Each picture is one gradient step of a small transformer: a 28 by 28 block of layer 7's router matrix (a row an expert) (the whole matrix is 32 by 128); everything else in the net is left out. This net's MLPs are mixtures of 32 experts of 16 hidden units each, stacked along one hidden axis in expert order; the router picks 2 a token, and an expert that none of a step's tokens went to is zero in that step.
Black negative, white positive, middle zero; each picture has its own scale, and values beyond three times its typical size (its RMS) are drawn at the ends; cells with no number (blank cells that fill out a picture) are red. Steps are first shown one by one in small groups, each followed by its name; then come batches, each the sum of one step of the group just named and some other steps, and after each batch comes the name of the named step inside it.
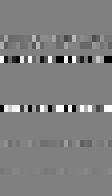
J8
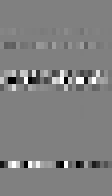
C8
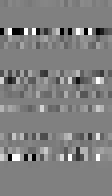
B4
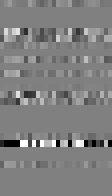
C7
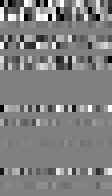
J8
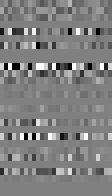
B4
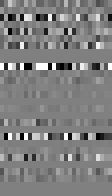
B4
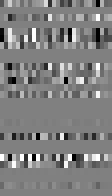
C8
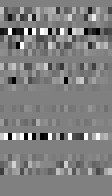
C8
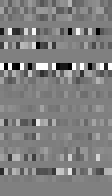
B4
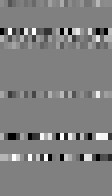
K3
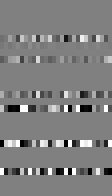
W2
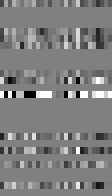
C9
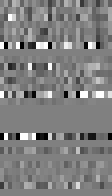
C9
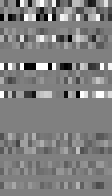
C9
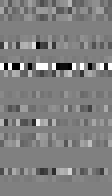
W2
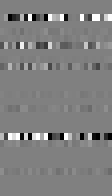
W2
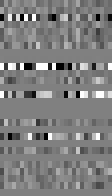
C9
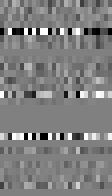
C9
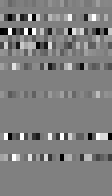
K3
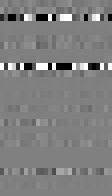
W2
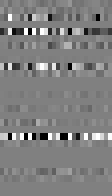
W2
